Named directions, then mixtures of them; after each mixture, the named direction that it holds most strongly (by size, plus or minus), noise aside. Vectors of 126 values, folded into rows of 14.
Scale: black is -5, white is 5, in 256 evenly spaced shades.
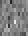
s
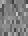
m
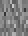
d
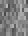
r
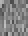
m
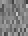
m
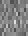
s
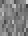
m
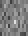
s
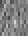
s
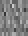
d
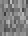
d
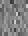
m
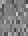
m
